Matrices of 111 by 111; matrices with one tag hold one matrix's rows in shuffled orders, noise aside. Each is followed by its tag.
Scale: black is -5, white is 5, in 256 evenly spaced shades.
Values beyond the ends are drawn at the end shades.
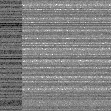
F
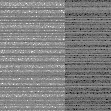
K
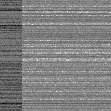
F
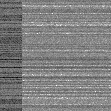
F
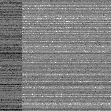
F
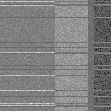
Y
